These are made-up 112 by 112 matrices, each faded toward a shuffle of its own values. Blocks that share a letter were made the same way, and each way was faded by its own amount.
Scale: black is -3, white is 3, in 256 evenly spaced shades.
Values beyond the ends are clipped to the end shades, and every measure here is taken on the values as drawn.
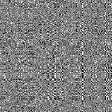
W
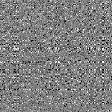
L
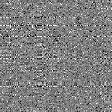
L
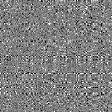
L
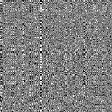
W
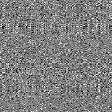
L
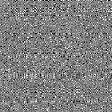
L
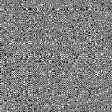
L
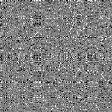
L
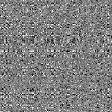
L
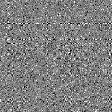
L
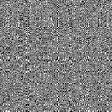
W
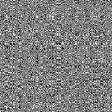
W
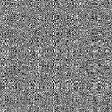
W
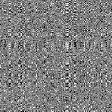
W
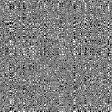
W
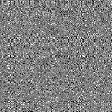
L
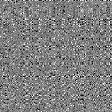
L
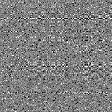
L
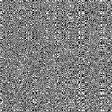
W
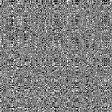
W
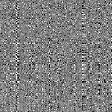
W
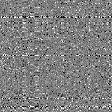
L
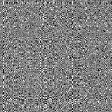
W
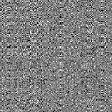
W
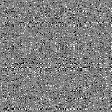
L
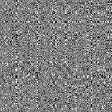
W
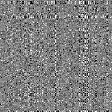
W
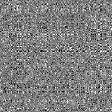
L
